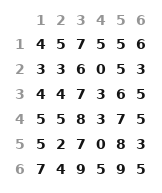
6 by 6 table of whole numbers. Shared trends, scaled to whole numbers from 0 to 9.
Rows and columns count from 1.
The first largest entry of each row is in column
3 3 3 3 5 3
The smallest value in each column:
3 2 6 0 5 3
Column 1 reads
4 3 4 5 5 7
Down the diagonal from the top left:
4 3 7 3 8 5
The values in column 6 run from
3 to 6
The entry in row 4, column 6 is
5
